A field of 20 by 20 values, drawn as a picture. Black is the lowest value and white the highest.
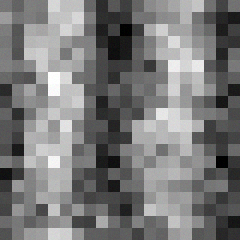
Stripes: upright, repeating 2 times. Ninth with the lowest average: top middle. Ninth with the highest average: top left. Grain: streaks running down.
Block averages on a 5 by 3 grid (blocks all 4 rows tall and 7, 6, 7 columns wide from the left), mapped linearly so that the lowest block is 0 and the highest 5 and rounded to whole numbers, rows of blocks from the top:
5 0 3 / 5 0 4 / 4 1 3 / 4 1 3 / 3 1 2
